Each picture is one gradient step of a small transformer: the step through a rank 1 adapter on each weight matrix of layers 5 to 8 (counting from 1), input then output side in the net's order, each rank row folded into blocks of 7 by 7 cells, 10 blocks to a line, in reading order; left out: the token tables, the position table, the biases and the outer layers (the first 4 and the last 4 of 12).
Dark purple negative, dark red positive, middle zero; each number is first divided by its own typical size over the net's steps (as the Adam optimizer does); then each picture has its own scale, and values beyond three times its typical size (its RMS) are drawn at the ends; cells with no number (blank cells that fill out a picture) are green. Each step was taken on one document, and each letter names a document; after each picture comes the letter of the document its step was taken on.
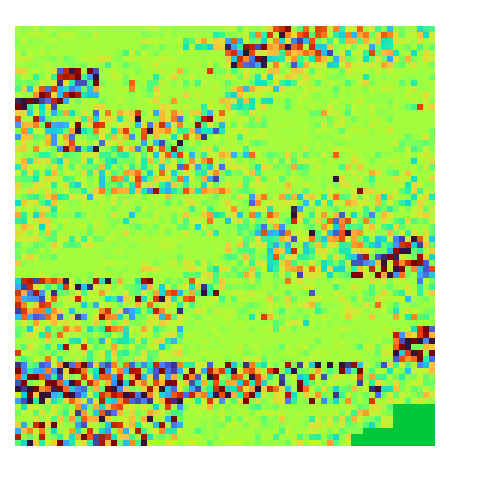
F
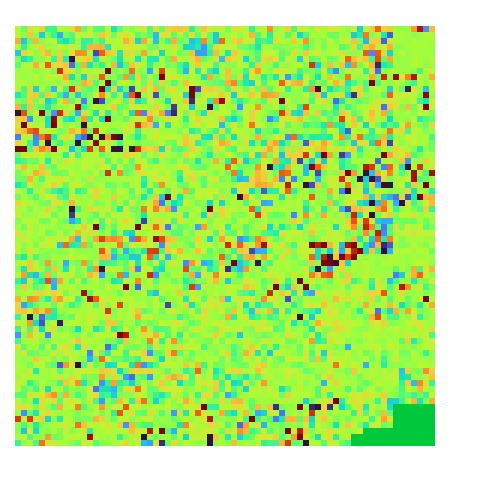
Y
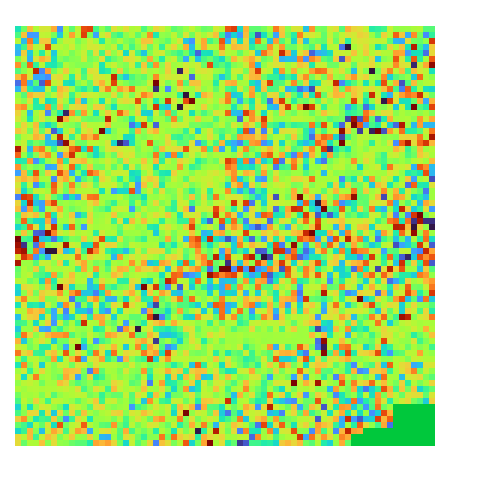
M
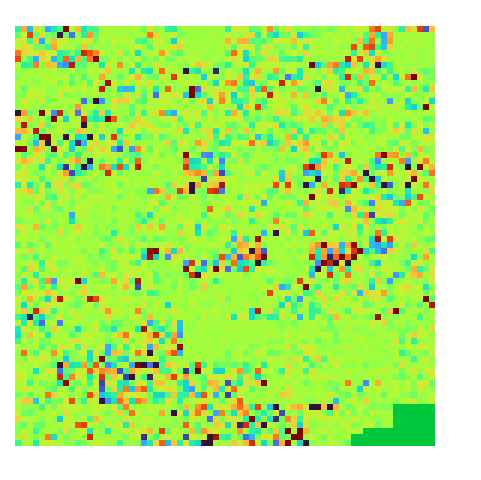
Y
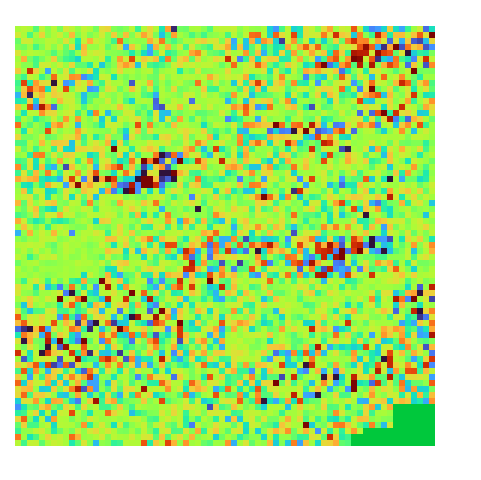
M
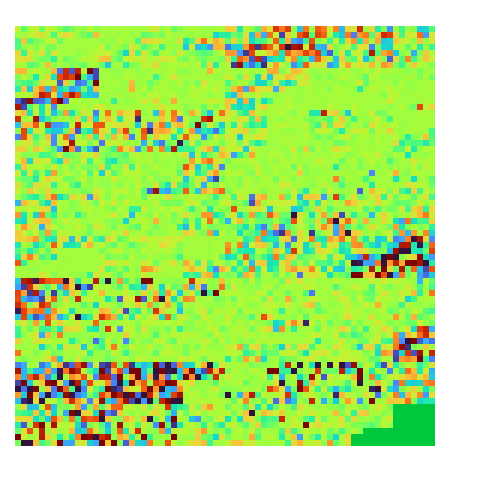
F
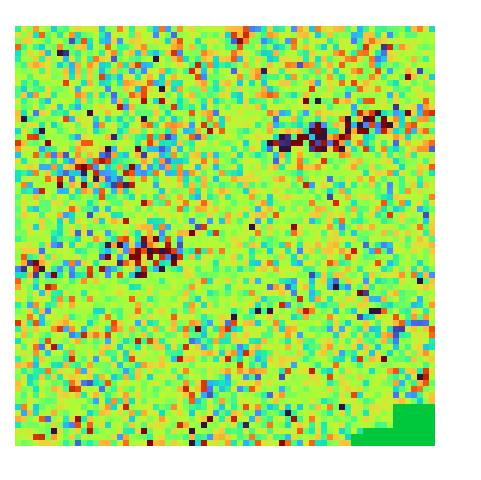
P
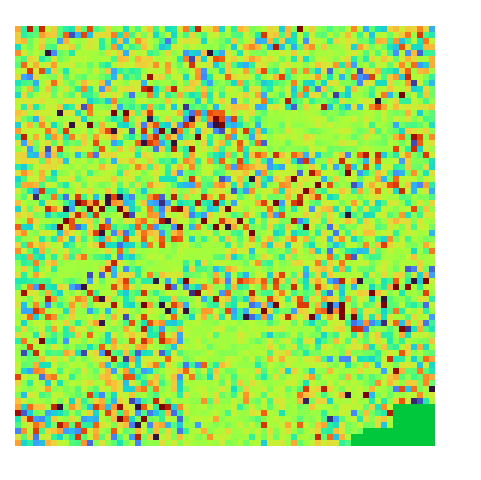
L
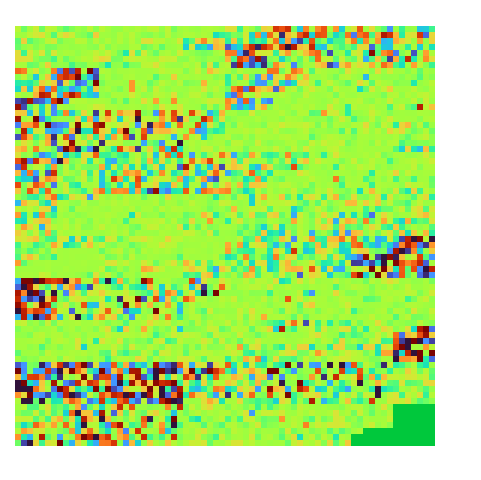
F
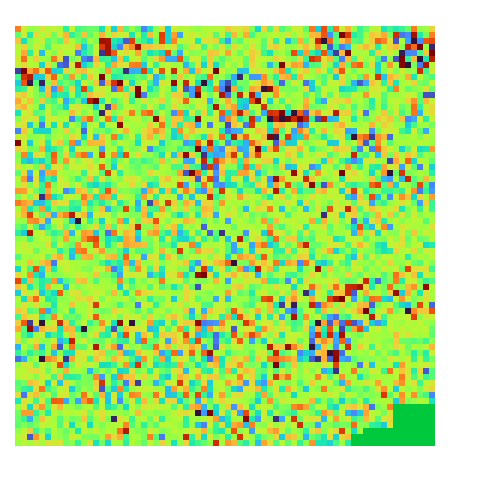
P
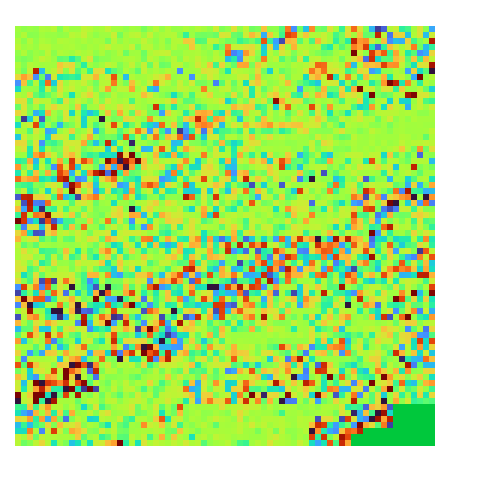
M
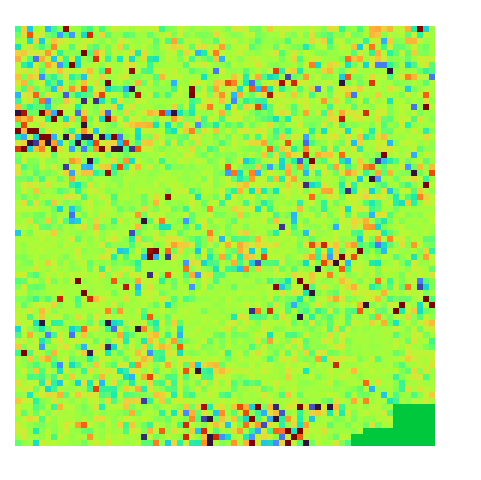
Y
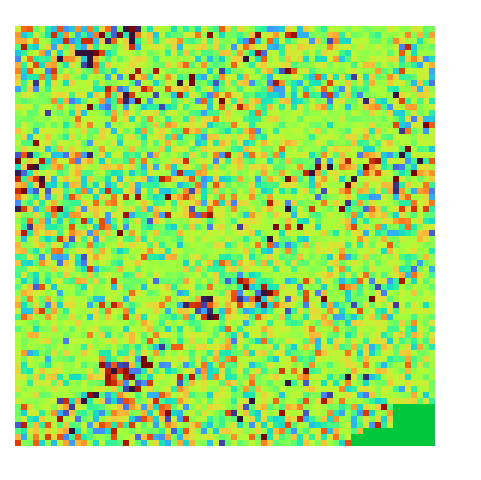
L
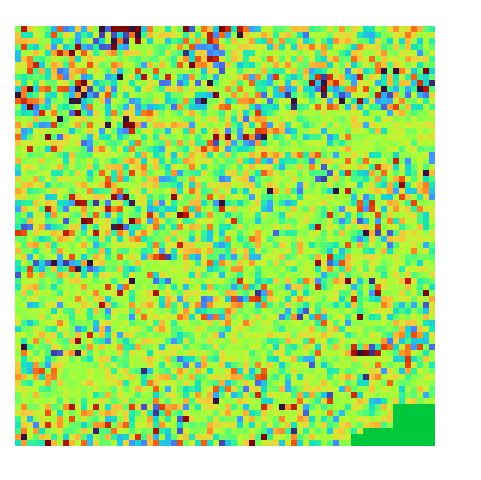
L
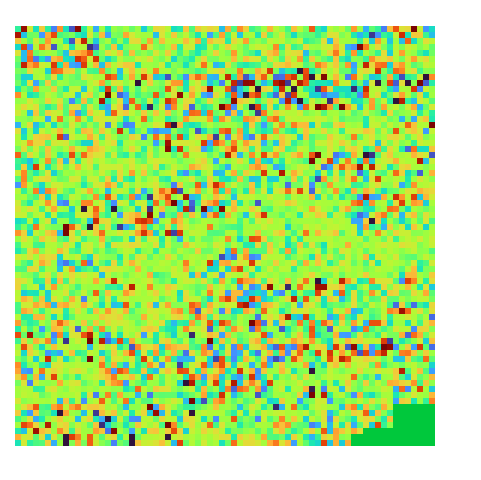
L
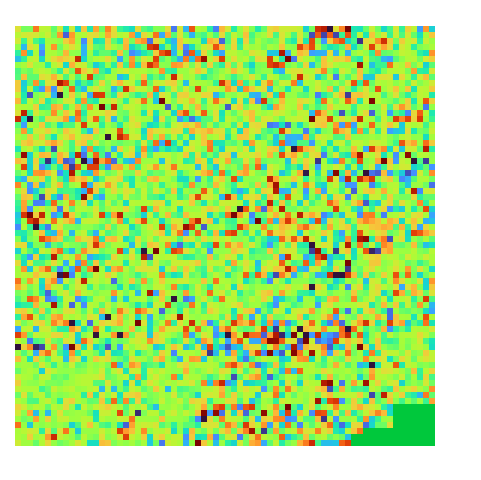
P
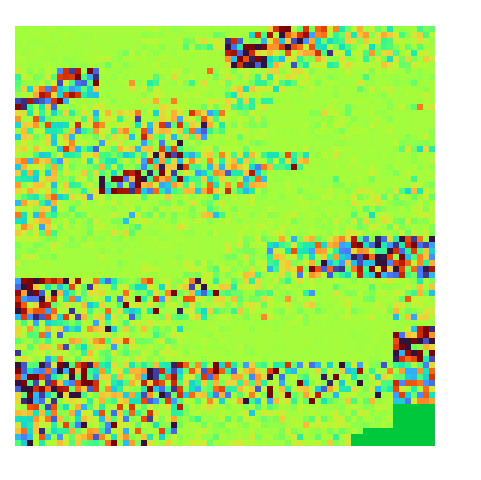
F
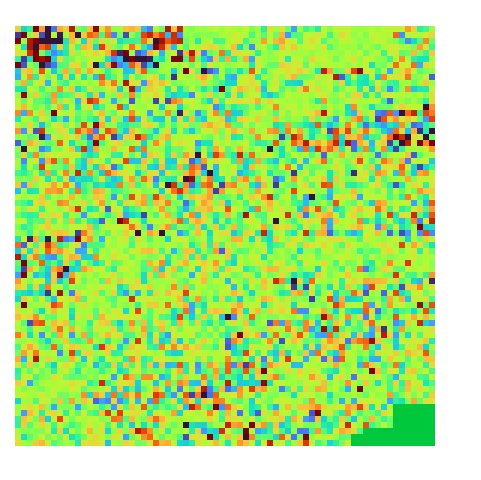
P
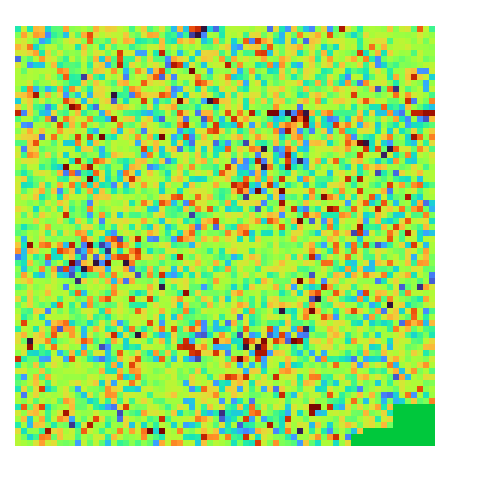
P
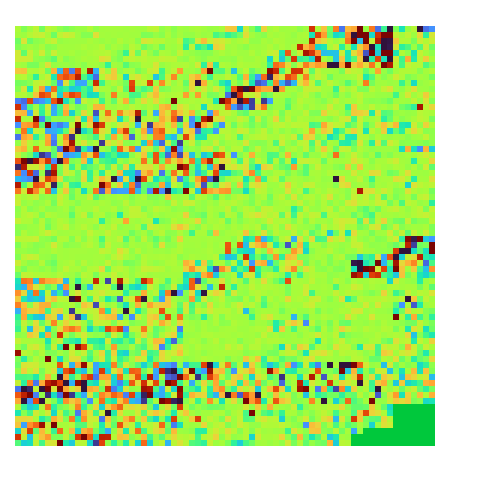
F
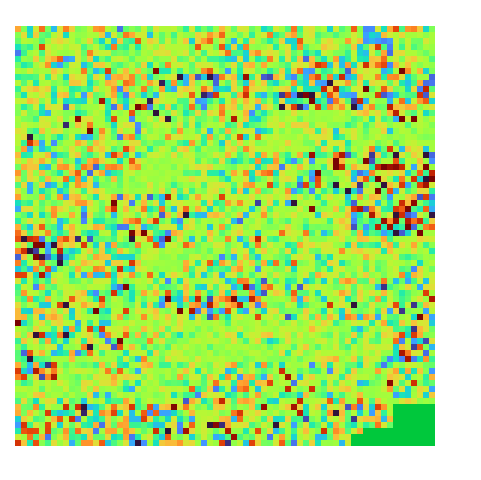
L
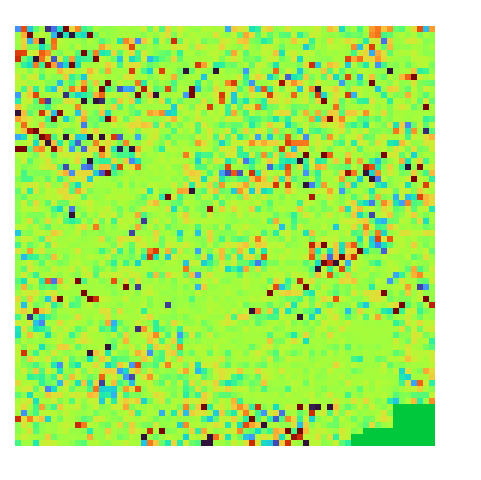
Y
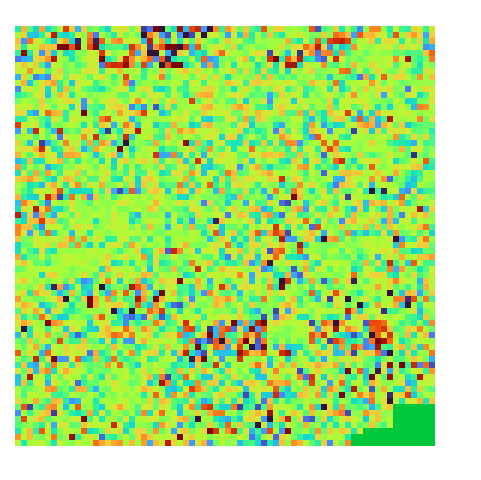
M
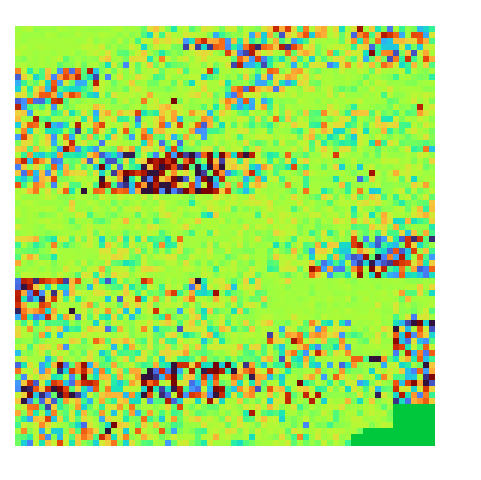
F
